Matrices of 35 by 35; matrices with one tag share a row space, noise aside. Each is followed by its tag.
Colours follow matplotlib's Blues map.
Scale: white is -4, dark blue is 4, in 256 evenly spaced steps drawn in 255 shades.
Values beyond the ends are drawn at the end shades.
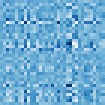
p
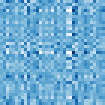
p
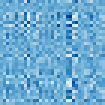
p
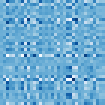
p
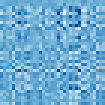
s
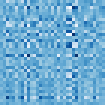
p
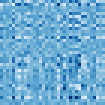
s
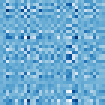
p
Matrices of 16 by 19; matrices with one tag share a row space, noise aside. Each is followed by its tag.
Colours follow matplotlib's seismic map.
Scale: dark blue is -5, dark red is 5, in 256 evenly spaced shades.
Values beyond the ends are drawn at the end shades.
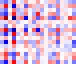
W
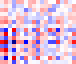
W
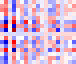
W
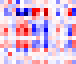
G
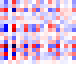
W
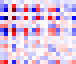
W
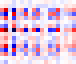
W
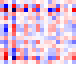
W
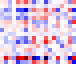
G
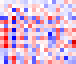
W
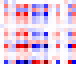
G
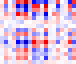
G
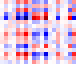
G
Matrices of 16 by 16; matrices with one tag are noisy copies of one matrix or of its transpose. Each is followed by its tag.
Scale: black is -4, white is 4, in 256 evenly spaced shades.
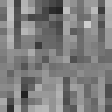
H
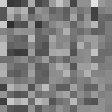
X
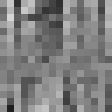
H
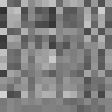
X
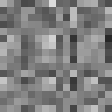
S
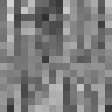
H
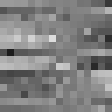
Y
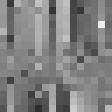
Y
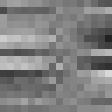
Y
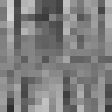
H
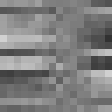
Y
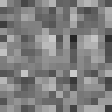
S
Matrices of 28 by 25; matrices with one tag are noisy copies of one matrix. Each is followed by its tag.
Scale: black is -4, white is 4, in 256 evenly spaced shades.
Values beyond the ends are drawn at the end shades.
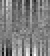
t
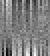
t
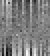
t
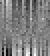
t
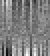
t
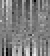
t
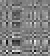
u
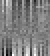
t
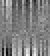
t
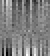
t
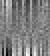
t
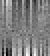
t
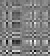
u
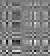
u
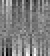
t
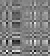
u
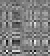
u
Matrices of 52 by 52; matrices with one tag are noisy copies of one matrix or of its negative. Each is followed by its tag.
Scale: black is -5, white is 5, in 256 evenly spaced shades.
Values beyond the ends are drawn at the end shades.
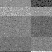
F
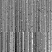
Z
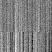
Z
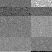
F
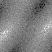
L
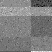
F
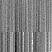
Z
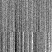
Z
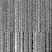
Z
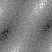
L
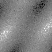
L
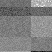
F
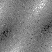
L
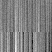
Z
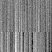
Z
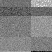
F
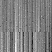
Z
